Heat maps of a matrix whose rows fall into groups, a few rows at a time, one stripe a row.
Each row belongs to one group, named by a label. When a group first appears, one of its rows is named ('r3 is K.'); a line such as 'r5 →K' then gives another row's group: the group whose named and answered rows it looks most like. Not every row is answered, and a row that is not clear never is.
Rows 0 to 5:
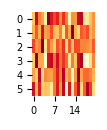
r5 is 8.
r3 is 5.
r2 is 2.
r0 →5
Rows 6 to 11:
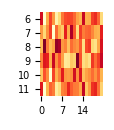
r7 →2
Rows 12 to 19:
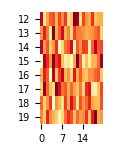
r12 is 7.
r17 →5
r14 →8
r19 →8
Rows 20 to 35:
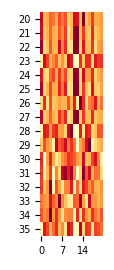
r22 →7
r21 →7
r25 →7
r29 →5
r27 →7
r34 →2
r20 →7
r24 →7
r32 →2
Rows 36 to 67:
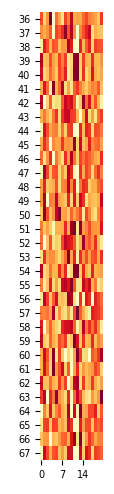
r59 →7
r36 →2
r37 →5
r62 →7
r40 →7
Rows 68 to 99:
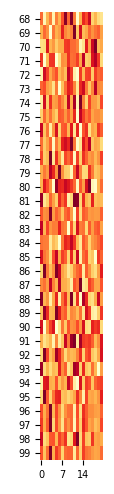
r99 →2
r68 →5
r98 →7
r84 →8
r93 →7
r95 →5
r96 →2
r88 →8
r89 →5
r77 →5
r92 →5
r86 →5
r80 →5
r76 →8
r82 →2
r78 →2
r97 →2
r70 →8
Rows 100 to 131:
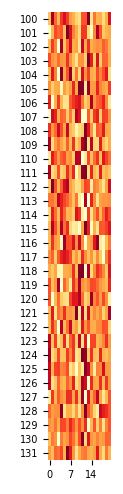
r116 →5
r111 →7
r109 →7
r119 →2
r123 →8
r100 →5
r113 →2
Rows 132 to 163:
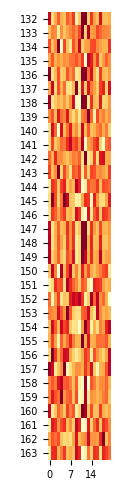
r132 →7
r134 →2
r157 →8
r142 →8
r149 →7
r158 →2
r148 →7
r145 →5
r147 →7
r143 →2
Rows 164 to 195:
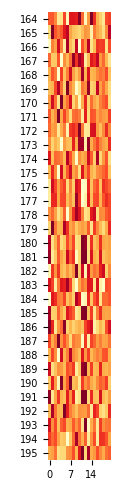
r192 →5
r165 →5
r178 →8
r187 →2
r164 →8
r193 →8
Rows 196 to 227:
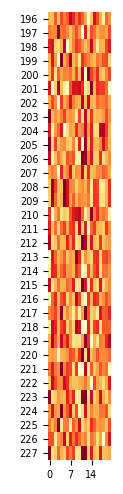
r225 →2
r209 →5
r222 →5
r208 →5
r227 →7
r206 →7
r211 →8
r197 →2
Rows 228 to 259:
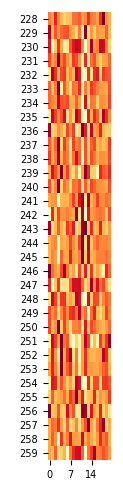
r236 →7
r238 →2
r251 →5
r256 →7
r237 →2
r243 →7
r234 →2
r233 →2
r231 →2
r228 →8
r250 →2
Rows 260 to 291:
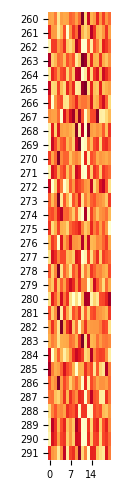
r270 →2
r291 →8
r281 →2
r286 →2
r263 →7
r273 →2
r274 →2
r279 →8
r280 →5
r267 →5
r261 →8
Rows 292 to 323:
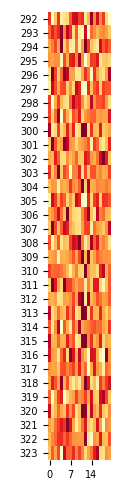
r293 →2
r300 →7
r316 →8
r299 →2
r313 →7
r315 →7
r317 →8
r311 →5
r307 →5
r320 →7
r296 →5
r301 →5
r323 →5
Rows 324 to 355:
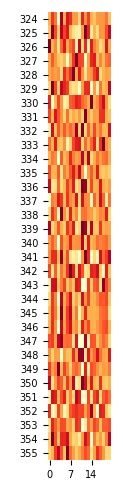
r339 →7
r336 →7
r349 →2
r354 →5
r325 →5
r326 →8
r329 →5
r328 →5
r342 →8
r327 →8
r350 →7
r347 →2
